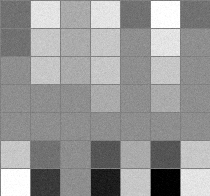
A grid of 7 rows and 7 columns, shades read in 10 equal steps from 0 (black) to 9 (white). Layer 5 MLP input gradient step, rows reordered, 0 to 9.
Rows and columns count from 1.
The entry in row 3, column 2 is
7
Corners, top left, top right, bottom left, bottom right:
4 4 9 8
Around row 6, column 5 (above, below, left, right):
5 7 3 3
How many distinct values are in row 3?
3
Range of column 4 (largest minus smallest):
7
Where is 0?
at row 7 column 6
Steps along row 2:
up down up down up down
